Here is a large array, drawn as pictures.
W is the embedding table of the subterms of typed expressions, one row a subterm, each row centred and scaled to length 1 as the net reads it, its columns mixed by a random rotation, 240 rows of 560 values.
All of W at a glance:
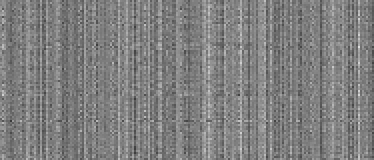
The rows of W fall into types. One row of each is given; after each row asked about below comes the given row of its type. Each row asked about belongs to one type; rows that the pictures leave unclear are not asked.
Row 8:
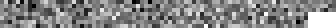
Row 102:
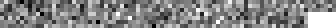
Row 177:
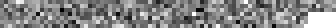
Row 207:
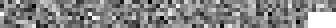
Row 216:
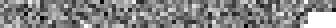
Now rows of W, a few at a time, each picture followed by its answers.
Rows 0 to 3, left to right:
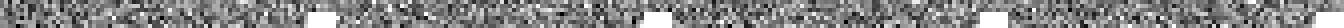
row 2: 216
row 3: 177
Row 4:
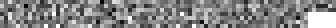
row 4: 102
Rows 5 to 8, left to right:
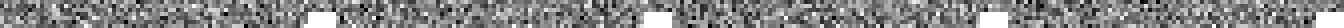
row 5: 216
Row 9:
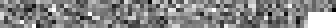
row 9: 207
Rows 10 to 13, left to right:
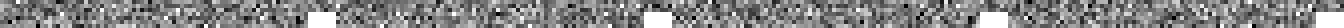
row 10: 8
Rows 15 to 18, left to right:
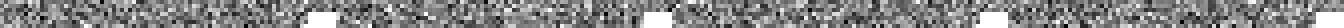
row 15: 216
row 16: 207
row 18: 216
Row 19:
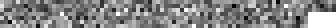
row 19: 8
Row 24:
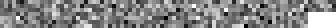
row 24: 216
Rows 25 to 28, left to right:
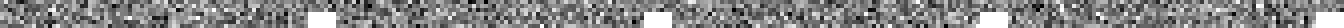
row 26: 8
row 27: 177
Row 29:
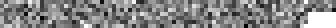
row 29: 216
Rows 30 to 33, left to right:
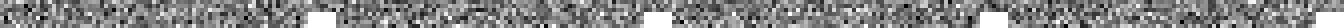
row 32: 8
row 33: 216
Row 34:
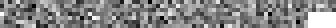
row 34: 207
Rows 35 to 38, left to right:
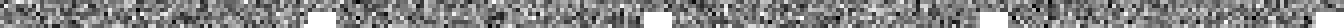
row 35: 216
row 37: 102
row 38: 102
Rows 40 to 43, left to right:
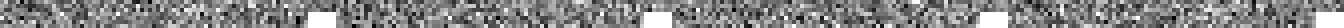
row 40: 8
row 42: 177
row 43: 102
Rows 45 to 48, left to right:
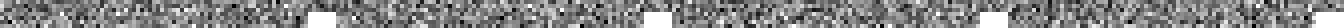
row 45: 8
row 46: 216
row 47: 8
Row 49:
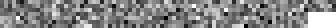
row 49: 216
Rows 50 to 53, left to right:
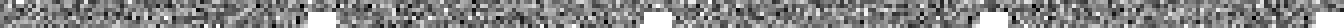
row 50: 177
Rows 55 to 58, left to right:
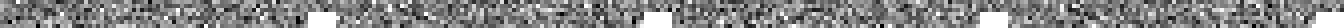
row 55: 8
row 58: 177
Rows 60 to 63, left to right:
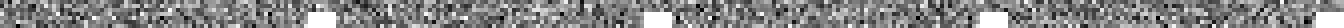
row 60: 207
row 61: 102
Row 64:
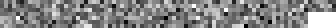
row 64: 216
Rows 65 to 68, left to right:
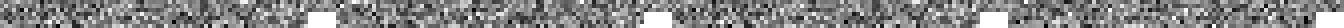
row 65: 216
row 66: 216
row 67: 216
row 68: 8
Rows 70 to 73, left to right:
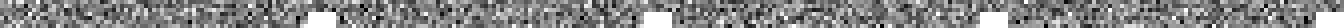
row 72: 8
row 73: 8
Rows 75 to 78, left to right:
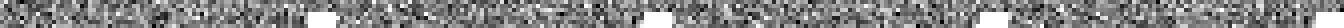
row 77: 216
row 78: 207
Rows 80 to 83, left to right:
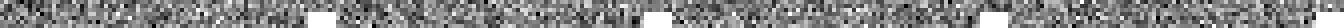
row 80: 102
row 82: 8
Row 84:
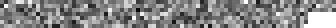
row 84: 216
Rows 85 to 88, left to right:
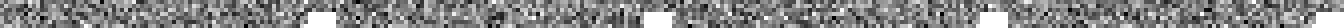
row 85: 216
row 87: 207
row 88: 177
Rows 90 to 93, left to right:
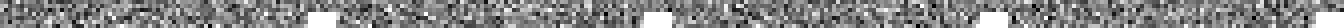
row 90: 8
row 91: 207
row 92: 177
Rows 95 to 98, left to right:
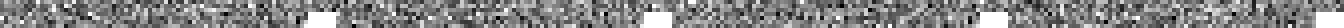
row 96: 207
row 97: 177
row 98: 102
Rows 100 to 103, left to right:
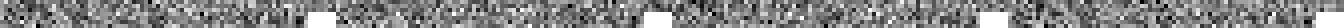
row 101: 8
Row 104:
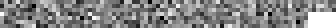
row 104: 207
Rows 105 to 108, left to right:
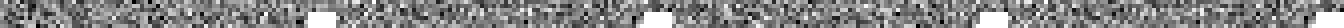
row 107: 216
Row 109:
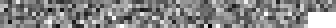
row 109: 8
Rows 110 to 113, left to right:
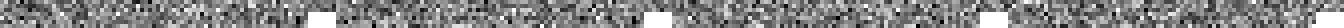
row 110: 8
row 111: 8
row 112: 216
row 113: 216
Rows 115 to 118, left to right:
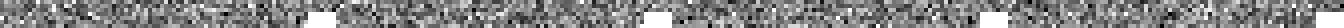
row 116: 216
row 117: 8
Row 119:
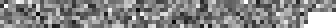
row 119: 216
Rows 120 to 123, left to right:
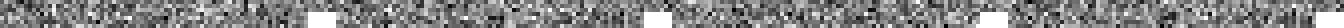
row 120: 102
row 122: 177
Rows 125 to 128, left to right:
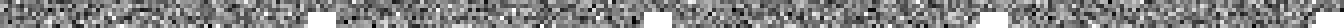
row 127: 177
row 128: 216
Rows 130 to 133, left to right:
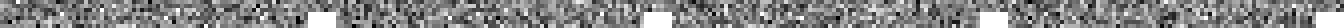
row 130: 8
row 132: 102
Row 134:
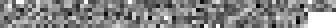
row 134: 177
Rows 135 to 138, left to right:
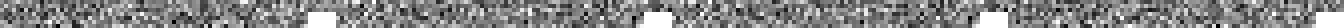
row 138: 8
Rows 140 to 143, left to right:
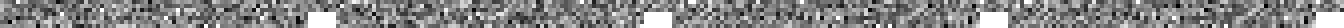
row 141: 216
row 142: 177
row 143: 177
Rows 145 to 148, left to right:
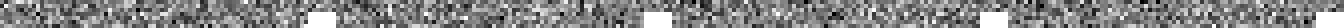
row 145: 216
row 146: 102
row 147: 8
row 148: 8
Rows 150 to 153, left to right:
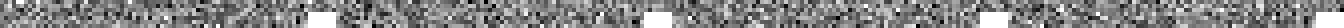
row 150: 177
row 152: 216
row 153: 207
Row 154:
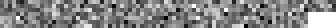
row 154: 216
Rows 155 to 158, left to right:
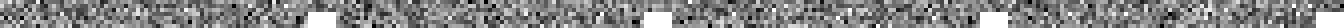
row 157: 8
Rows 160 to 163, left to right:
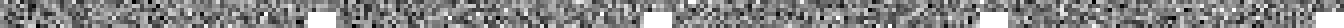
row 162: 177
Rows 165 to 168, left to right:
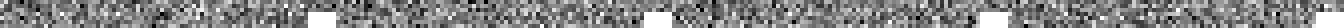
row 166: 8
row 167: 102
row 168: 207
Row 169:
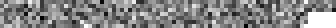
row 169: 216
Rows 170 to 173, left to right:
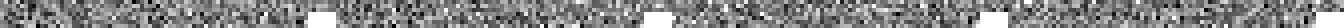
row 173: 177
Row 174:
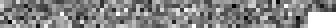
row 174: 8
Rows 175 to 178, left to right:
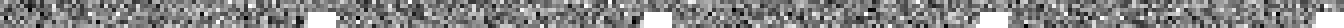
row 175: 102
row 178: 207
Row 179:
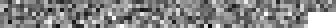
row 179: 8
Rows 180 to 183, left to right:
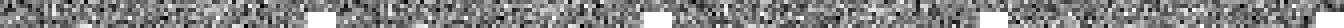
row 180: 102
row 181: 102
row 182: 102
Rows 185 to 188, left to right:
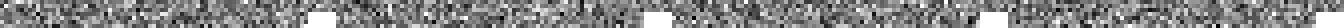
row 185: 216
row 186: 102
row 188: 8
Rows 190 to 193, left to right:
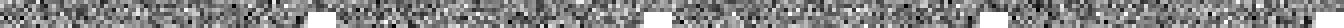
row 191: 216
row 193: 102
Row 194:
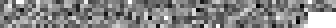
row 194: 177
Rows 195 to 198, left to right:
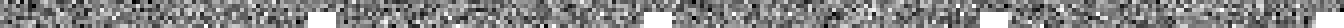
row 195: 8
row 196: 8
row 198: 207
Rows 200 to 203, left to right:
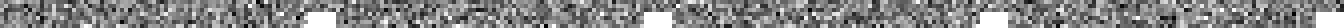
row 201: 8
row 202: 216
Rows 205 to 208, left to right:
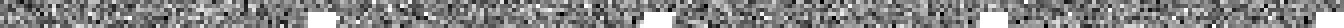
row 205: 102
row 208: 8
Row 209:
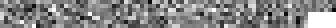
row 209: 207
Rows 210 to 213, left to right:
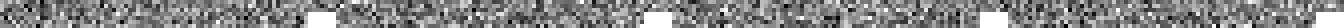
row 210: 102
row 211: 216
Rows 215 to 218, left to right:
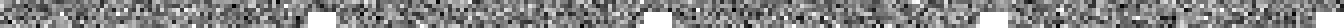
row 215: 8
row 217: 177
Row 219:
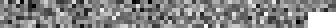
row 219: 8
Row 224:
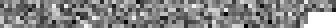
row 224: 216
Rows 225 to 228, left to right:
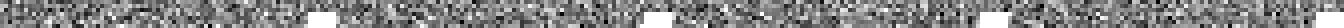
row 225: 8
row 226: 216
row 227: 207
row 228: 207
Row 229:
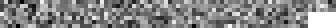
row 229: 207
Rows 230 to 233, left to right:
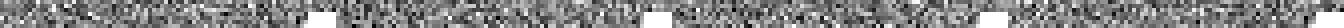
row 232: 177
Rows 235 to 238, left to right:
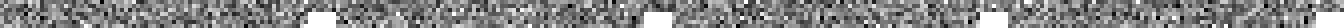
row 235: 216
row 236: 8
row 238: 177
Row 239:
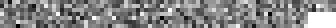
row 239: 207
